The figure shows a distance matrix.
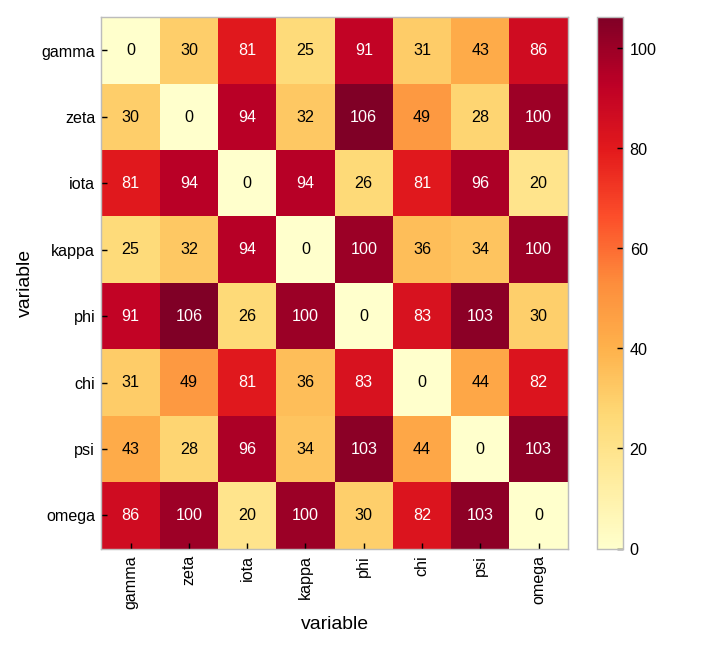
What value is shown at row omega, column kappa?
100
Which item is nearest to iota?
omega
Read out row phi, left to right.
91 106 26 100 0 83 103 30
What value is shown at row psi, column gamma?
43
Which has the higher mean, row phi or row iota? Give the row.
phi
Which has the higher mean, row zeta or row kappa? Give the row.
zeta
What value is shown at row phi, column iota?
26
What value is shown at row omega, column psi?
103
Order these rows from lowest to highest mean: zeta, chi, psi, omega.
chi, zeta, psi, omega
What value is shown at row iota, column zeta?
94
